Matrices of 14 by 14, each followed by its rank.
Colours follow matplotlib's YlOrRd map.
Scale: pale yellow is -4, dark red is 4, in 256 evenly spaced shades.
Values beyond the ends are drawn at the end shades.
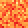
full rank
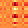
one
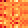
two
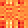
two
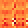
two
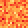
full rank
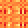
two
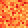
full rank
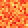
full rank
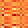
one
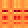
one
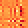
two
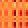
one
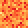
full rank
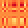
one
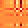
one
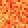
full rank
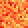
full rank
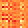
two
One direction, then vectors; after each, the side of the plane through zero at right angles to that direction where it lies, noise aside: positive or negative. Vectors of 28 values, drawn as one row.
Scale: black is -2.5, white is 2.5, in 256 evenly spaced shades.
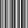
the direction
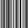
negative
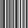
negative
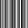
positive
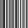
negative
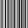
positive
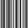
negative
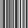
negative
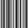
negative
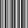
positive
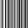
positive
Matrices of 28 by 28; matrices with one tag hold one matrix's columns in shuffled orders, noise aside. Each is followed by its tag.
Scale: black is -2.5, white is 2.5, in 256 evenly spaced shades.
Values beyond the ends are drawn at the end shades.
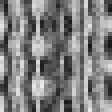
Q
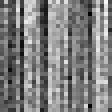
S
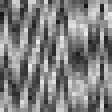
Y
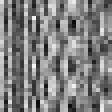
Q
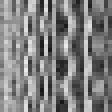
Q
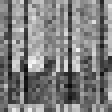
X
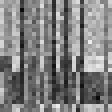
X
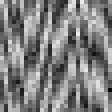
Y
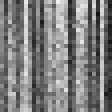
S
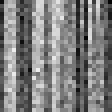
S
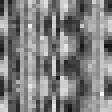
Q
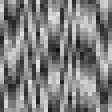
Y
